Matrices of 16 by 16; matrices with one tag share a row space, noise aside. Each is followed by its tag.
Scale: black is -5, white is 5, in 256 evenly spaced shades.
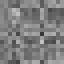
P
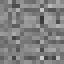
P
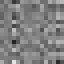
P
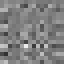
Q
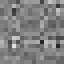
P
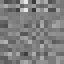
Q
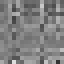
P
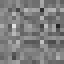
P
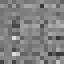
P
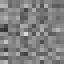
Q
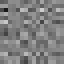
Q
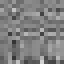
P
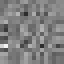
Q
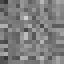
Q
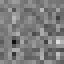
P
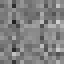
P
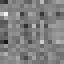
Q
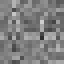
P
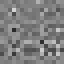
P
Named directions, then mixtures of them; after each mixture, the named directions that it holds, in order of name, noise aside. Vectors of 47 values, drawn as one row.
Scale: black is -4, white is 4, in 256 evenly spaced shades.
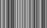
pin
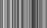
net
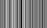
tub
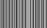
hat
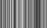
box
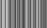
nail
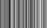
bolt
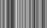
pin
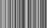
nail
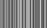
hat, pin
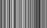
box, tub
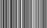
net, tub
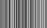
bolt, hat, pin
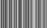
box, net, pin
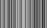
box, pin, tub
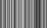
box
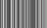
bolt, net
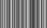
bolt, hat, net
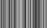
box, hat, nail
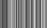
nail, pin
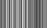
box, tub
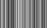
pin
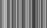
nail, net, pin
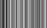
hat, nail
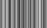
bolt, nail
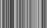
box, net, pin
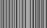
hat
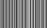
hat
